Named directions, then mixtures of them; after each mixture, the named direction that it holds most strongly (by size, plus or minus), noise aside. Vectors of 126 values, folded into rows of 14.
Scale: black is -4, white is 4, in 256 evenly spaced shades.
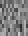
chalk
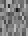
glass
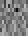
glass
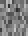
glass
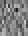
chalk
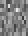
glass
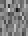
glass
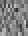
chalk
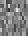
glass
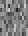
glass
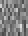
chalk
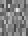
glass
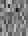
glass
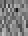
chalk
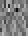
glass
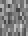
glass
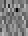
glass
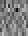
glass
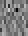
glass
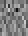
glass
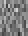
chalk
